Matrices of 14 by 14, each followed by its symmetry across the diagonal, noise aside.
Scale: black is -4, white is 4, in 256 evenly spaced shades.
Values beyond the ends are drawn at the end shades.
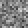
neither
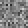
neither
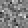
antisymmetric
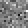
neither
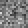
neither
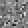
antisymmetric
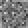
symmetric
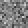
neither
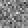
neither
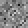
symmetric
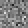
antisymmetric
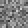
antisymmetric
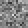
neither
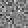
antisymmetric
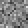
symmetric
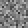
antisymmetric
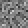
symmetric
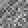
symmetric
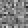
antisymmetric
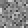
symmetric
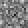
symmetric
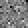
neither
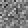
symmetric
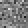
neither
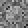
symmetric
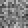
antisymmetric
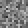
neither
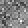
symmetric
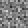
antisymmetric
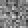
antisymmetric
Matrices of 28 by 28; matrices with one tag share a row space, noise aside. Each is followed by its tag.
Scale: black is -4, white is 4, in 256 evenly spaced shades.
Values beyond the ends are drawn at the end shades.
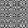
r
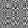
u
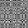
r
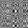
u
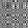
u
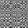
r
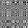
u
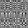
r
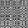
r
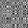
u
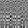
r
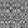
r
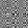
u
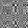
u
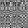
r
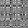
r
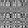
r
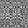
r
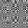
u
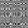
r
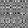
r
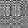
r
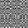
r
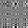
u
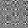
u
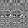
r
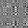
u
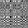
r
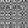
r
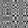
u
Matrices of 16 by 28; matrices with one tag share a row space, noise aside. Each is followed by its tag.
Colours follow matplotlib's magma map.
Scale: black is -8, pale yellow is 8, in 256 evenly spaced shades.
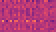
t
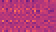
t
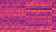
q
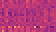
t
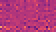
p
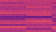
q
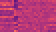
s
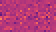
p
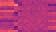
s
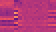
s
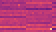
q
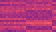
q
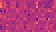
p
